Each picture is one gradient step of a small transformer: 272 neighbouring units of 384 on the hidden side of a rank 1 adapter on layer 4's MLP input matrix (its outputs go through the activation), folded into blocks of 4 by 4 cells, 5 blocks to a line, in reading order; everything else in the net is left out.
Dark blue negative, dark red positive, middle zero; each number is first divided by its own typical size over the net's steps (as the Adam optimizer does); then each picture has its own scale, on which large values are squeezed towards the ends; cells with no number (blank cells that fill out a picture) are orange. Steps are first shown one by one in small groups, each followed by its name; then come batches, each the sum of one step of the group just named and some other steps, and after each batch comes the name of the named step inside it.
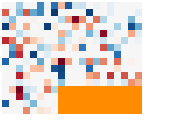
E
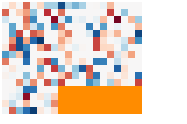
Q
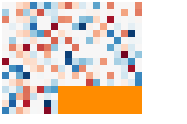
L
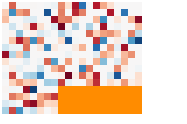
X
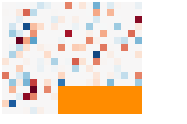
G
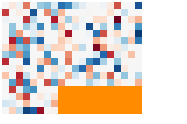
Q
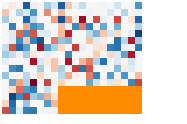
Q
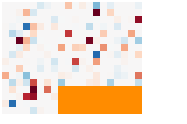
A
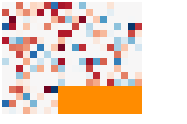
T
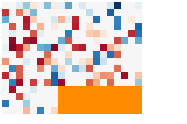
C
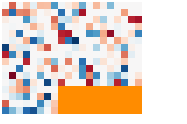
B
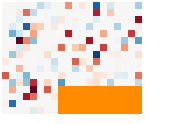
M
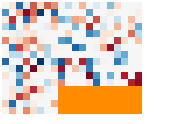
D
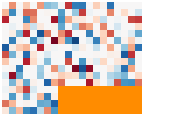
B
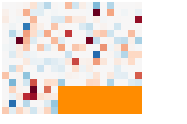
A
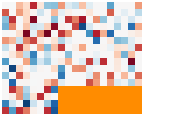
T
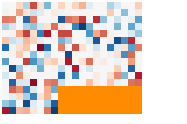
T
